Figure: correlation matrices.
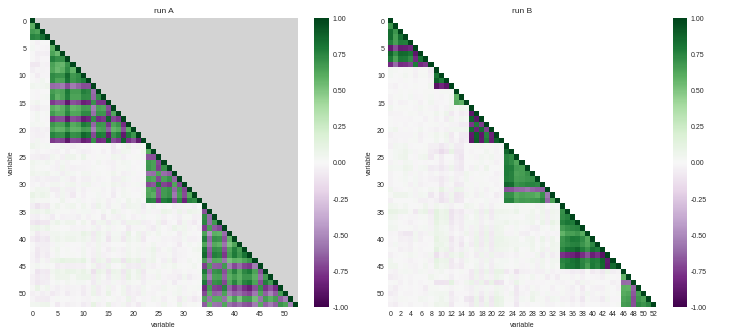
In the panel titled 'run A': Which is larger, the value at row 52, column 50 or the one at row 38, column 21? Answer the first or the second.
the first
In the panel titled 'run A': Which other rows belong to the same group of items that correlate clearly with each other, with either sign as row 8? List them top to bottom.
4, 5, 6, 7, 9, 10, 11, 12, 13, 14, 15, 16, 17, 18, 19, 20, 21, 22
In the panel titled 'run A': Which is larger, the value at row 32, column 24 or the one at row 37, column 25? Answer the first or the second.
the first
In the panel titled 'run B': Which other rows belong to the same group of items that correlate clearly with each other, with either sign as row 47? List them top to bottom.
46, 48, 49, 50, 51, 52
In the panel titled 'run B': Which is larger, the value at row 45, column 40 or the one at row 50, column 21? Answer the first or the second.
the first
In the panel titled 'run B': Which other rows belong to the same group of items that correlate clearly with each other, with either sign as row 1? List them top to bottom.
0, 2, 3, 4, 5, 6, 7, 8
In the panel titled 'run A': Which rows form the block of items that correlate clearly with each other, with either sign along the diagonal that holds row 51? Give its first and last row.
34 to 52
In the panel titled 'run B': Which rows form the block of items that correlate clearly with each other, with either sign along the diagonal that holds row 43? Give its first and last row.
34 to 45
